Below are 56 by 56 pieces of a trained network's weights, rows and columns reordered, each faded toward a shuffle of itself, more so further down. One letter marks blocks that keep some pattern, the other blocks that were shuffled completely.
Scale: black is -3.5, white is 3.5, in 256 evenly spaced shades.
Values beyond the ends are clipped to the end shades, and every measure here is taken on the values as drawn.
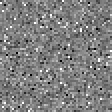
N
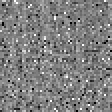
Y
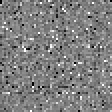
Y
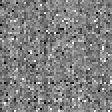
Y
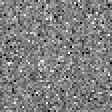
N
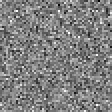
N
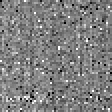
Y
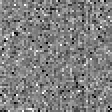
Y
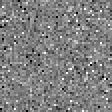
N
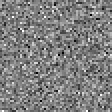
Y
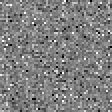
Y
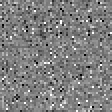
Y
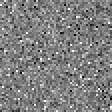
N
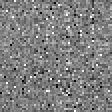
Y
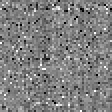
Y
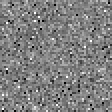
N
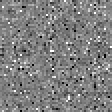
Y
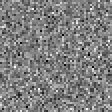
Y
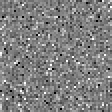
N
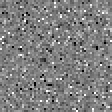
N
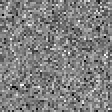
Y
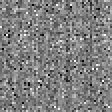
Y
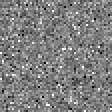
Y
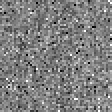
Y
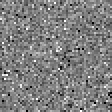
N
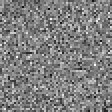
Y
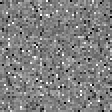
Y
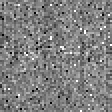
Y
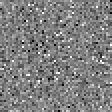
N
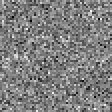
N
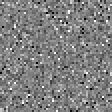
N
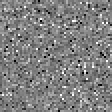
N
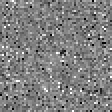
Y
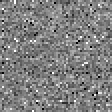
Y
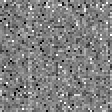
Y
